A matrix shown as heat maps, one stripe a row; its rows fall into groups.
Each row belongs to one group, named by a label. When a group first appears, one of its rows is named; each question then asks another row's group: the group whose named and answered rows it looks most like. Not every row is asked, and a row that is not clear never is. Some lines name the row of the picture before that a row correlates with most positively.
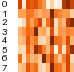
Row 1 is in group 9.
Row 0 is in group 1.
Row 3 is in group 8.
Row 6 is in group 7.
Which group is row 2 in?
8
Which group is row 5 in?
8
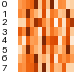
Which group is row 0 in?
9
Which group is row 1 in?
7
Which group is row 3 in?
7
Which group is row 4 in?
7
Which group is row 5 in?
7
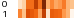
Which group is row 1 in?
9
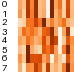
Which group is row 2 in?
9
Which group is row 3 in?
7
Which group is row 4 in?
7
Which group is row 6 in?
1
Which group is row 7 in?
1
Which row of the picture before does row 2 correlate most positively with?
0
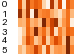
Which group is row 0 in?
8
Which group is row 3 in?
8
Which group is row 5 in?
1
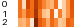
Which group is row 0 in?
1
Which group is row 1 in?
8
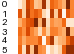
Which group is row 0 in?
7
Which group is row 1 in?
8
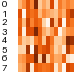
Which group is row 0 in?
8
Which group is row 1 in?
1
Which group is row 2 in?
8
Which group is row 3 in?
1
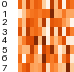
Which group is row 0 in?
8
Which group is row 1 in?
9
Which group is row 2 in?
9
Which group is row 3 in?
8
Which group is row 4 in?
9
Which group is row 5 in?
7
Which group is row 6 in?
7
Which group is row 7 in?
7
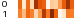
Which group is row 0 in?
1
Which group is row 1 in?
7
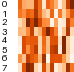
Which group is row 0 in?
1
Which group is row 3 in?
7
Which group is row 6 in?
9
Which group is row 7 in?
7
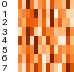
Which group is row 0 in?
7
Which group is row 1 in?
9
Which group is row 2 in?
9
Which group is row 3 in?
7
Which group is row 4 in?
1
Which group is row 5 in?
8
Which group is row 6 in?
8
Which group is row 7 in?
1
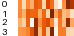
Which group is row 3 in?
9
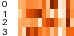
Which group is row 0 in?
7
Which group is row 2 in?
7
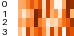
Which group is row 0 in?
1
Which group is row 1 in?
1
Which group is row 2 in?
1
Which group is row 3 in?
8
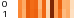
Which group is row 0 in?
9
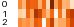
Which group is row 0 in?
9
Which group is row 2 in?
8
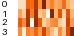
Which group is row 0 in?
9
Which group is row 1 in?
8
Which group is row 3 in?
1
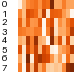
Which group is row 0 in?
9
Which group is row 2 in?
8
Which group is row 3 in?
8
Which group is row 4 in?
8
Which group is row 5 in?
1
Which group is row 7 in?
1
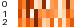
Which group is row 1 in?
1
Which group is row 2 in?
8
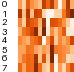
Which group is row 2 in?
9
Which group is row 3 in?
9
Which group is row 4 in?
8
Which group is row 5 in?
9
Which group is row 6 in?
9
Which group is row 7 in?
8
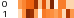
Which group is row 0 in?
9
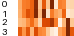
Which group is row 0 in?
9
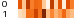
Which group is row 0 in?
8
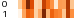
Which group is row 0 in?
7
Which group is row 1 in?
7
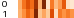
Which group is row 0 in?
9
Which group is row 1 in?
8
